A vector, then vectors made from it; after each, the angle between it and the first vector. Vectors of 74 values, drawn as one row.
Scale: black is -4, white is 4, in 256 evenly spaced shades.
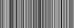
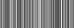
nearly opposite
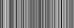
nearly parallel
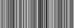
partly aligned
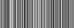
nearly opposite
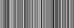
nearly opposite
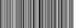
partly aligned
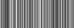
nearly opposite
